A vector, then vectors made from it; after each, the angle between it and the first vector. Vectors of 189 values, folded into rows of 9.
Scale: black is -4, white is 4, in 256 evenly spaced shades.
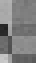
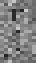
orthogonal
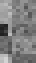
nearly parallel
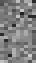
orthogonal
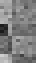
nearly parallel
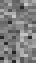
orthogonal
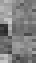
nearly parallel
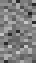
orthogonal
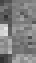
nearly opposite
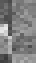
nearly opposite
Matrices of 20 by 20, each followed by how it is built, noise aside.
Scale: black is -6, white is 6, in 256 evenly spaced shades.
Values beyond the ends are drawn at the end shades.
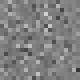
noise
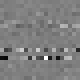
uneven rows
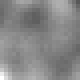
smooth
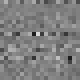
uneven rows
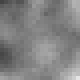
smooth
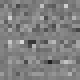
uneven rows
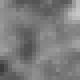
smooth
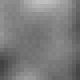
smooth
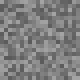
noise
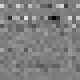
uneven rows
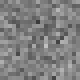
noise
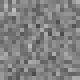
noise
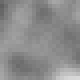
smooth
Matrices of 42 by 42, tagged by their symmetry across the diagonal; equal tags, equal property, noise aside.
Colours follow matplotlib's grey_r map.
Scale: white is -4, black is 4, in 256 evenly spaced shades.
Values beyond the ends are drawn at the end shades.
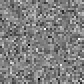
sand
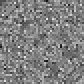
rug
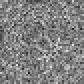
rug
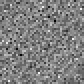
rug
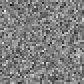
sand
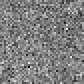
sand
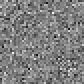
rug
